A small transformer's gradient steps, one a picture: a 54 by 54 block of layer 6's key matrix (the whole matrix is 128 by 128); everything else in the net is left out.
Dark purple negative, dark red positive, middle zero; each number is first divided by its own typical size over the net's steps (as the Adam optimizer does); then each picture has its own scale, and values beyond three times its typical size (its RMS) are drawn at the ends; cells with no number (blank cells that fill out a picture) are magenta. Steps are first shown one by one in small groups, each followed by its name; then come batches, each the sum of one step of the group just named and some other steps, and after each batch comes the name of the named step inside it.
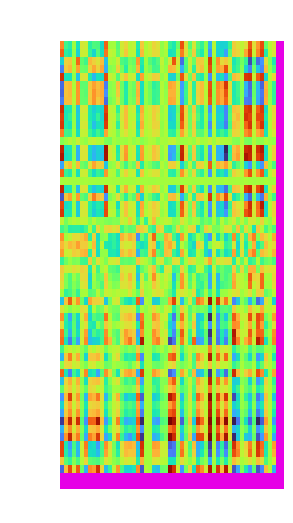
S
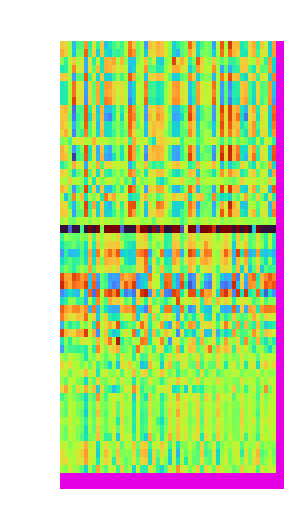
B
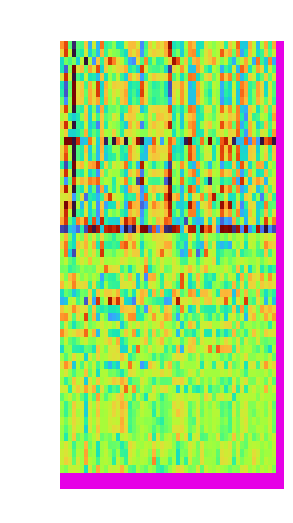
B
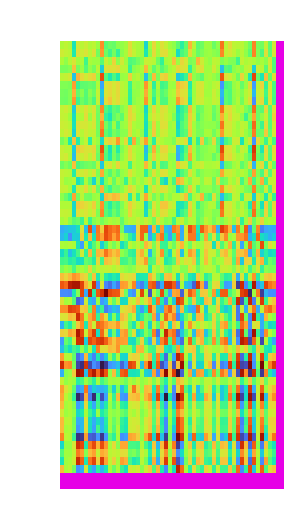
B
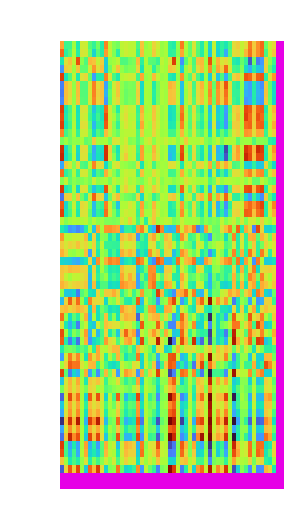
S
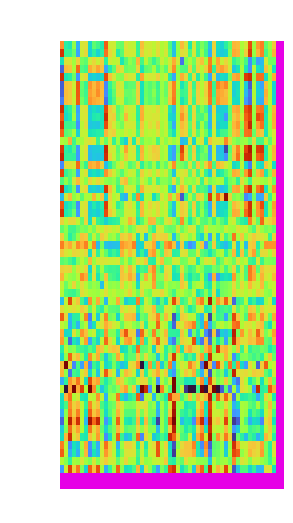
S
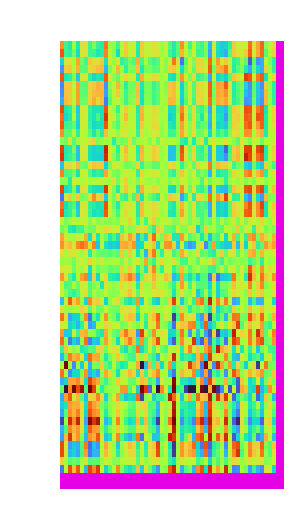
S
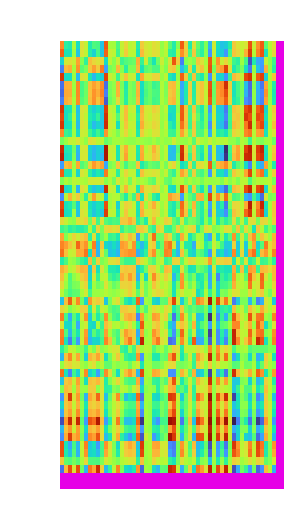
S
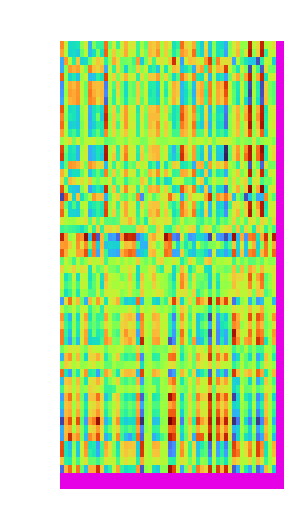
S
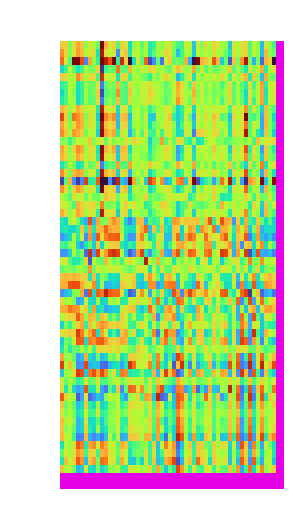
B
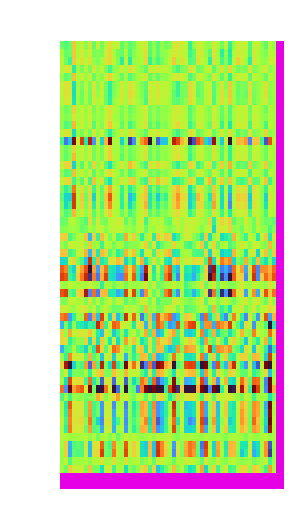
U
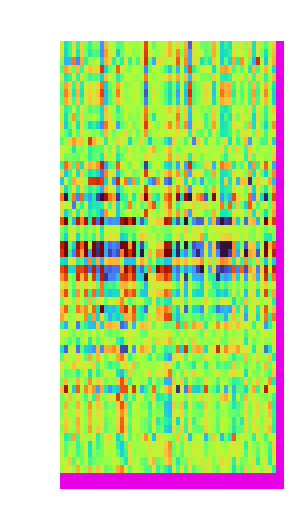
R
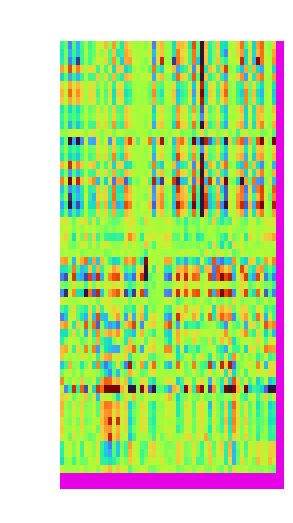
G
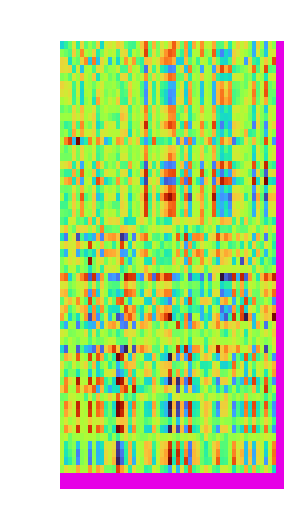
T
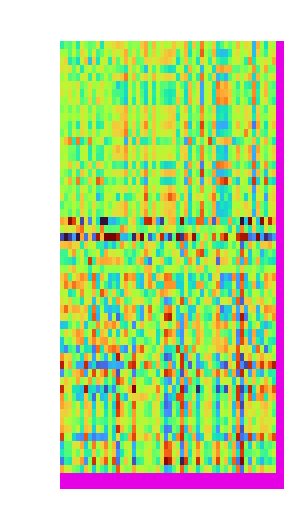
T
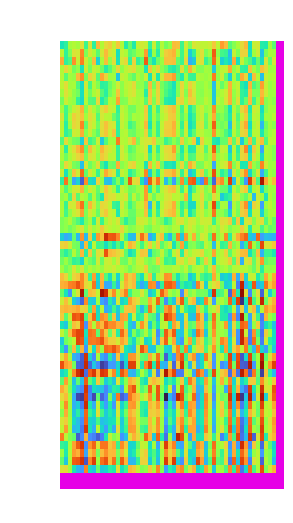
T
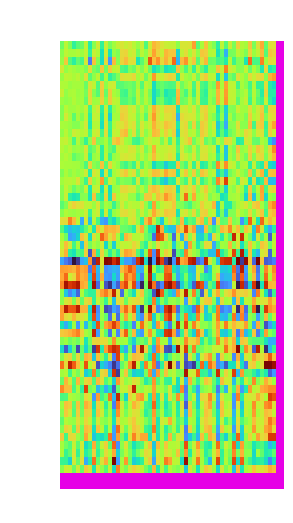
T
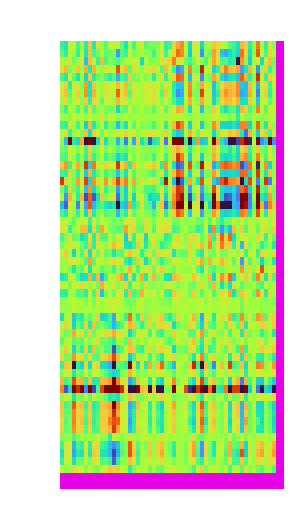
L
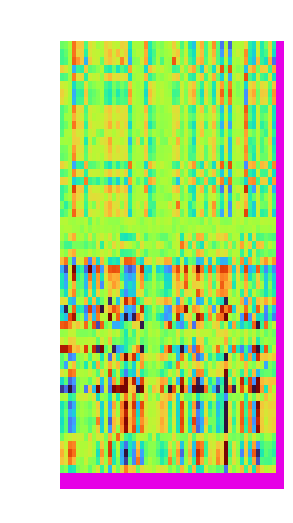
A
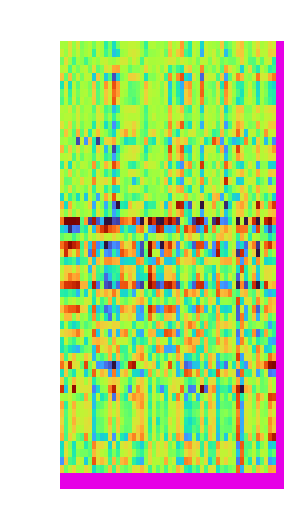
L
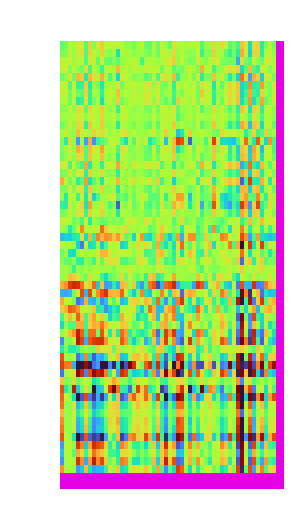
L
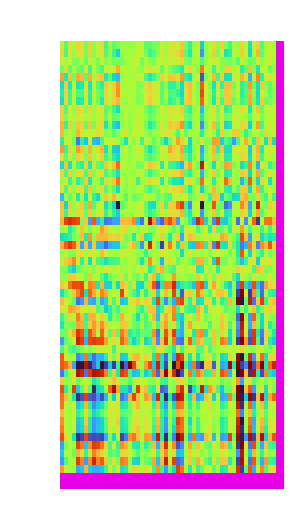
L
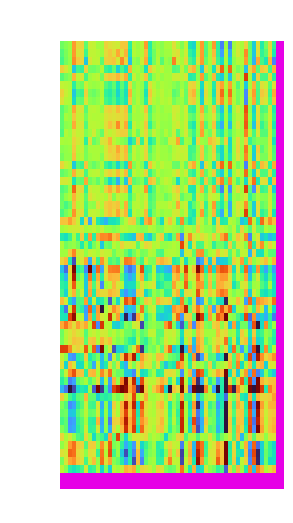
A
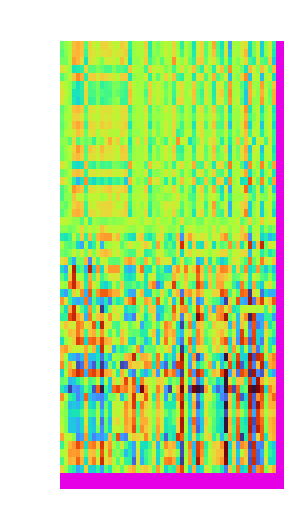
A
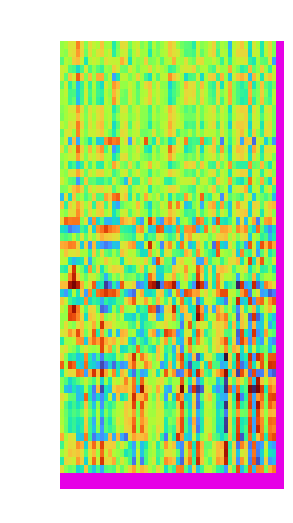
A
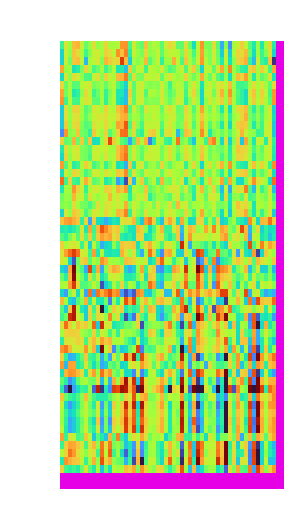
A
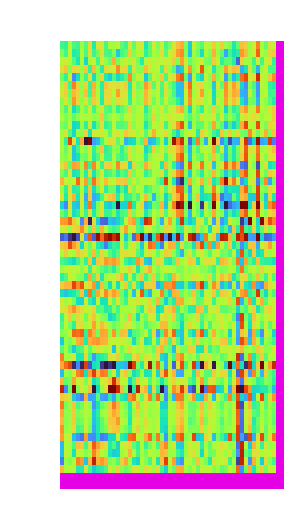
L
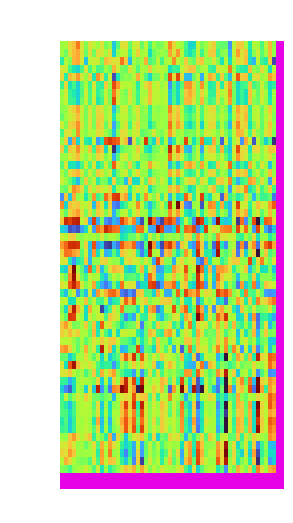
A
